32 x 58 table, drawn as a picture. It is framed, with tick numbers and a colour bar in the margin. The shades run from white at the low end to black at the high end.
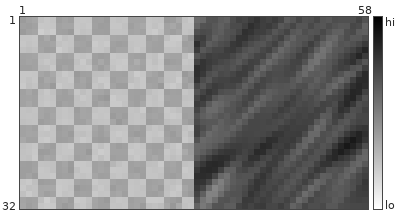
The table splits into one row of 2 panels. Panel 1,1: low, checkered. Panel 1,2: high, slanting up to the right.
